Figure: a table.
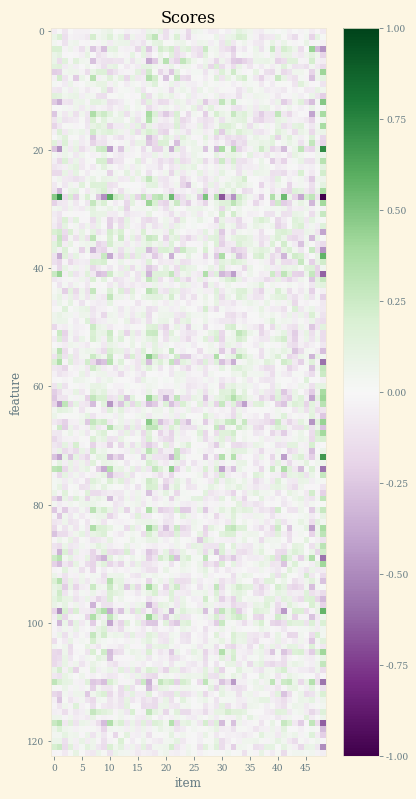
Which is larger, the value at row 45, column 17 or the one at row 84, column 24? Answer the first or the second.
the first
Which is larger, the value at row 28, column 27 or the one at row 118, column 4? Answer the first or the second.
the first
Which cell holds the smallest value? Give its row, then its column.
28, 48
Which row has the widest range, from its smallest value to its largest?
28
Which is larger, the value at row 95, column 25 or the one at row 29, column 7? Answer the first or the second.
the second
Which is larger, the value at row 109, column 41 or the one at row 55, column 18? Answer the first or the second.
the second
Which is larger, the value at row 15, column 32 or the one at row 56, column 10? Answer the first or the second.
the second
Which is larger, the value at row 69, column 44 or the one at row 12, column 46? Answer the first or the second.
the first
